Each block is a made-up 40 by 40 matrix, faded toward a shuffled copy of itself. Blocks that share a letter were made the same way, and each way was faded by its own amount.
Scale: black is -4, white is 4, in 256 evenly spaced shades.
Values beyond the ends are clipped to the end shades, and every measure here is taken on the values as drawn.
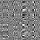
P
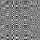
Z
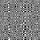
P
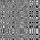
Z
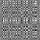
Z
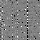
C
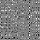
C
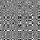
Z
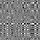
Z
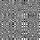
P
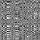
P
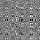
P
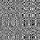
P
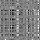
Z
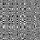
P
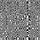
C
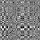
Z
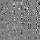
C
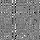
P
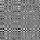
Z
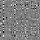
C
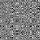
C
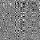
C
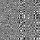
P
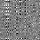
C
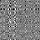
P
